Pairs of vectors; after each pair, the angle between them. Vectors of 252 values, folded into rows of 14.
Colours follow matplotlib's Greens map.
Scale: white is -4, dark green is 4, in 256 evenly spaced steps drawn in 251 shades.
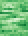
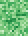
partly opposed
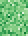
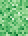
partly aligned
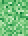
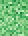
nearly parallel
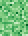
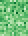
orthogonal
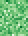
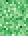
nearly parallel
